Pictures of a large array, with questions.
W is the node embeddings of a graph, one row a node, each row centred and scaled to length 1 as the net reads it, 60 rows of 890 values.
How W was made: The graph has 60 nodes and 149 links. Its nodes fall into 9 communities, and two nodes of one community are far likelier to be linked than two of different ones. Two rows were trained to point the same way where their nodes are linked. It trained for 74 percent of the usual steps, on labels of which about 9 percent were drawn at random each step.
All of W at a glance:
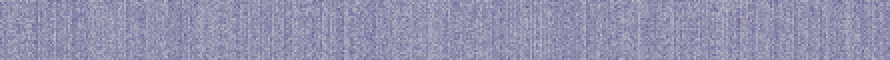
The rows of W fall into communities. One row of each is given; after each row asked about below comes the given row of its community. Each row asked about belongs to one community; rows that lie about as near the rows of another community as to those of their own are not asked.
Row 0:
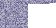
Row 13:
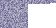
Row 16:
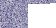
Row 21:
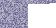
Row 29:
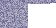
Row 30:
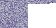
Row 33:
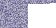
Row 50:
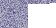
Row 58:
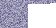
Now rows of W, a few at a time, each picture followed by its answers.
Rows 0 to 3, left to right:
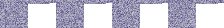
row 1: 50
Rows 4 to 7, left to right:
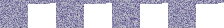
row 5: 29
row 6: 50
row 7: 58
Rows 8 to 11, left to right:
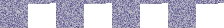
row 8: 0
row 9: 29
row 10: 0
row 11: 58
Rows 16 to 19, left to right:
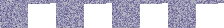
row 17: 58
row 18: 21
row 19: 21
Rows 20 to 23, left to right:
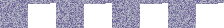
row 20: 16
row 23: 58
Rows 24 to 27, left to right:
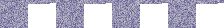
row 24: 30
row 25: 21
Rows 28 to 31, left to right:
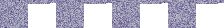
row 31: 50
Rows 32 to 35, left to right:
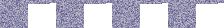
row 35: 33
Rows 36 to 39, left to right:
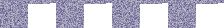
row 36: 33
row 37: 21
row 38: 58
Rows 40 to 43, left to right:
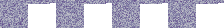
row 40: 58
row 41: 50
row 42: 29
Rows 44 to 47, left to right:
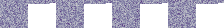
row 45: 21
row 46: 16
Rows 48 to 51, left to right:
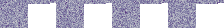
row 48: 16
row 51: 50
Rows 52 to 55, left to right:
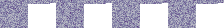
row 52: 50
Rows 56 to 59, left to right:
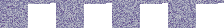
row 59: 21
